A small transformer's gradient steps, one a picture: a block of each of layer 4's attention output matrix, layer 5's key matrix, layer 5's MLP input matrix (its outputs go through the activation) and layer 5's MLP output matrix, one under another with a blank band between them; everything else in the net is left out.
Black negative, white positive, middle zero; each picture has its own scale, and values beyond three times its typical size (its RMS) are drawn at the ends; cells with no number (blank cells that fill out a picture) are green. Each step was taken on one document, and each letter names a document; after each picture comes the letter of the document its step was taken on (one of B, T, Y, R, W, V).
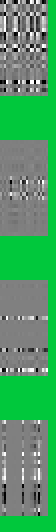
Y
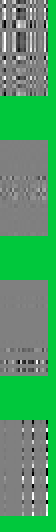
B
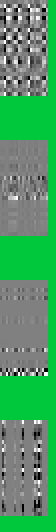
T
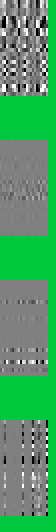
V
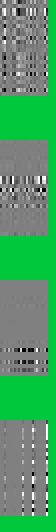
B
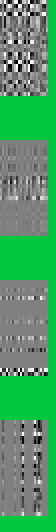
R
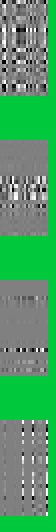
V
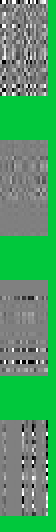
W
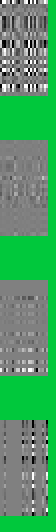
W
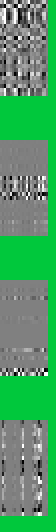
T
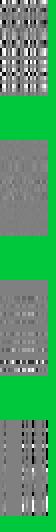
W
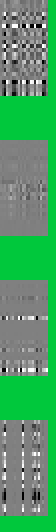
Y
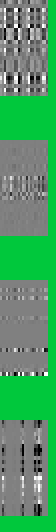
R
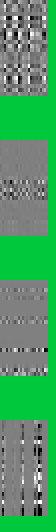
R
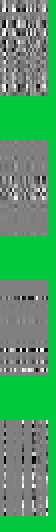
V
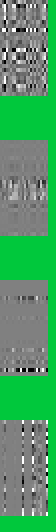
V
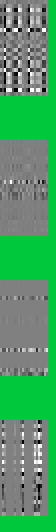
T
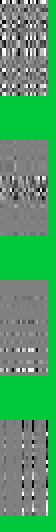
W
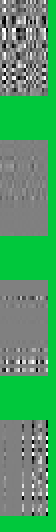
V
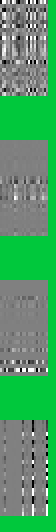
W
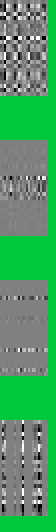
T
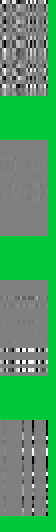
B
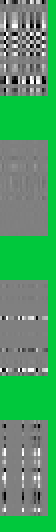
Y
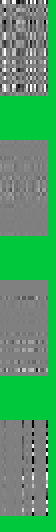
B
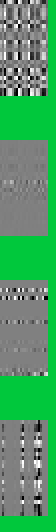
R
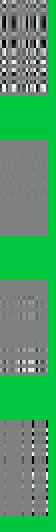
B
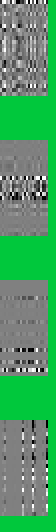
W
